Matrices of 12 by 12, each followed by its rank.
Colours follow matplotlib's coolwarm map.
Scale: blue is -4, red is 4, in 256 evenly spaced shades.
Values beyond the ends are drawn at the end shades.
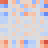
two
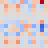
two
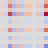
one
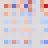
two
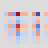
one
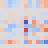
two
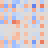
two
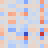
two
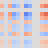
one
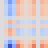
one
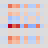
one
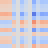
one
